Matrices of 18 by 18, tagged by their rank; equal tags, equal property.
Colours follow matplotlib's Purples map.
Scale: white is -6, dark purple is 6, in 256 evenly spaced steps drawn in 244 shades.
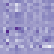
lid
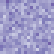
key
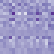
lid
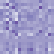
lid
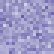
key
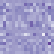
lid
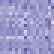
lid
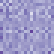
lid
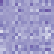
lid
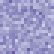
key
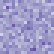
key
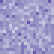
key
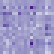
lid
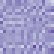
lid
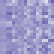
lid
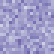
key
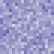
key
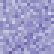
key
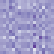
lid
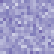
key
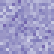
key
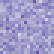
key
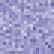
key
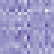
lid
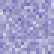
key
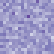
key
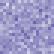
key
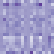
lid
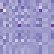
lid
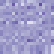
lid
